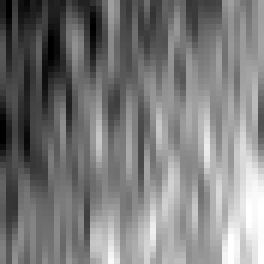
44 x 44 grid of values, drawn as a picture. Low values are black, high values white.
Streaks run downward. The halves do not mirror each other. The bottom right is the ninth with the highest average. The histogram is bell-shaped. Values rise toward the bottom right.
